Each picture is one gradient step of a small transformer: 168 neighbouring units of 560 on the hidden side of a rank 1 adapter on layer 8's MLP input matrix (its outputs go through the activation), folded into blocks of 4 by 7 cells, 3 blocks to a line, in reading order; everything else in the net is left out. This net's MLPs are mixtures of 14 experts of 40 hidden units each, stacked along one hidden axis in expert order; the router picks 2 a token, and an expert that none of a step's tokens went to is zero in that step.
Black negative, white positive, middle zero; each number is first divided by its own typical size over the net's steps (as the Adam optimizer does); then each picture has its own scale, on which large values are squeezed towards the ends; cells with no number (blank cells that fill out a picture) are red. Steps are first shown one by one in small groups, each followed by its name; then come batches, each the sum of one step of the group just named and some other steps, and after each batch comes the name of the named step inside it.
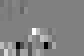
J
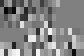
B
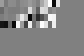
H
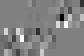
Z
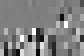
Z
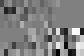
B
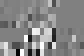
H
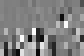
Z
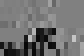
H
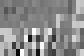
B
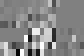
H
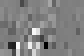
H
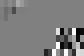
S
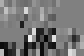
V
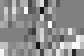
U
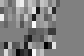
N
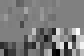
V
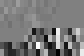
N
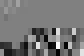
S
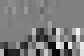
U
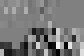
U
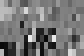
V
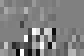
V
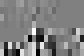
N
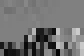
S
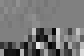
N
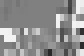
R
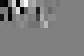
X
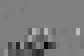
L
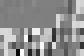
R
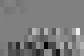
L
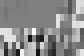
R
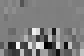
X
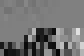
X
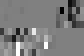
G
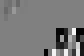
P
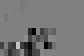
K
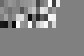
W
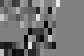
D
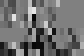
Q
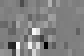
W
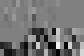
Q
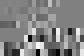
W
